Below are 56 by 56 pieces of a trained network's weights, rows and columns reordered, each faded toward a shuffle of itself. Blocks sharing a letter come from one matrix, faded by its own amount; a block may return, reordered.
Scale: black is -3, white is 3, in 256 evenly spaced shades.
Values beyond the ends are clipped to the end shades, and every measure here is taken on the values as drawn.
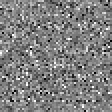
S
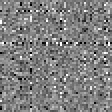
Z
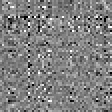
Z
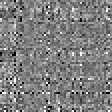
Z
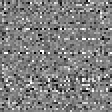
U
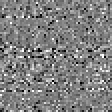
U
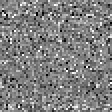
S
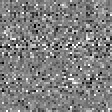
U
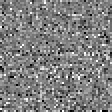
S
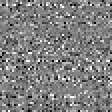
U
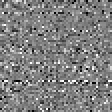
U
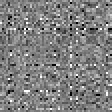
Z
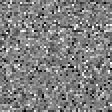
S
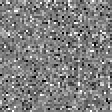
S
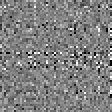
Z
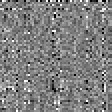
Z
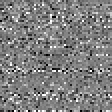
U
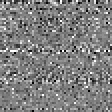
U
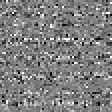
U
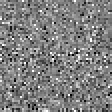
S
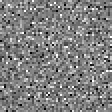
S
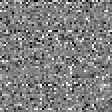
U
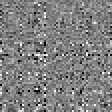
Z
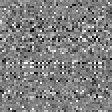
U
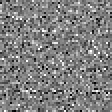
S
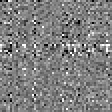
Z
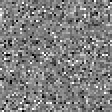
S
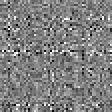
Z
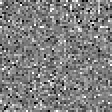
S
